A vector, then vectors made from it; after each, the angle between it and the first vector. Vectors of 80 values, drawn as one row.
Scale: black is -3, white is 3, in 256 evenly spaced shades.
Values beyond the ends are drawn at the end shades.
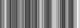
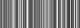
orthogonal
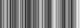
nearly parallel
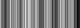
nearly opposite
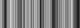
nearly opposite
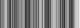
nearly parallel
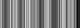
nearly opposite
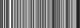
partly opposed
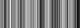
nearly opposite
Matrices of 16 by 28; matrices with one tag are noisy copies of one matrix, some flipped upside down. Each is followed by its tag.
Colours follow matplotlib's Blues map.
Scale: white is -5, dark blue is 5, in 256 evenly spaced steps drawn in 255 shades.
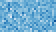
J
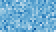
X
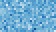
X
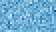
J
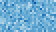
X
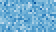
X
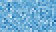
J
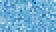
X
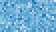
X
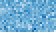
X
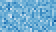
J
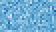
J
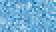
X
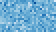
X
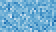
J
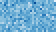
X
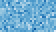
X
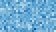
X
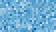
X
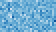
J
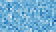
J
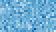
X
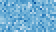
X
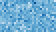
X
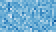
J
